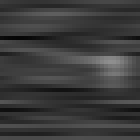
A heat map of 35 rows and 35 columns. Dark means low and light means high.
Bumps: one, in the middle right. Ninth with the highest average: middle right. Grain: streaks across.
